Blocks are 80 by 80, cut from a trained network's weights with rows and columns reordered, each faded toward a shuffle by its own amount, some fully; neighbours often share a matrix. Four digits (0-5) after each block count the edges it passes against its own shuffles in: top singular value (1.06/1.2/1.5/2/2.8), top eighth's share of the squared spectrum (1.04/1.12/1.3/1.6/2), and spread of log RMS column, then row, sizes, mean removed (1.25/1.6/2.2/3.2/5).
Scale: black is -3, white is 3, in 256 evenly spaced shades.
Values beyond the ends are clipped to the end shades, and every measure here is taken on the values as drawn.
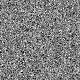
1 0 0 0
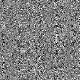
3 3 3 1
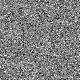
0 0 0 0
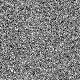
0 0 0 0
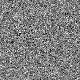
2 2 0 1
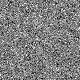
0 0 0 0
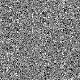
3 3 2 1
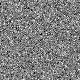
0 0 0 0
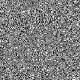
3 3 1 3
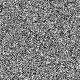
0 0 0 0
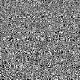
3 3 1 3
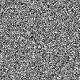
2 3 1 1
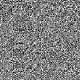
3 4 2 2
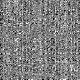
3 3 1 3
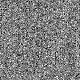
1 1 0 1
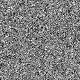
0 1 0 0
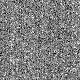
2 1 0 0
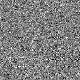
2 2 0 2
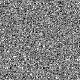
2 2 0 2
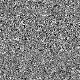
2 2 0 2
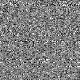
2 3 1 3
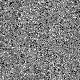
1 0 0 0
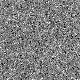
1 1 0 0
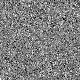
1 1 0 1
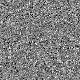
1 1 0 1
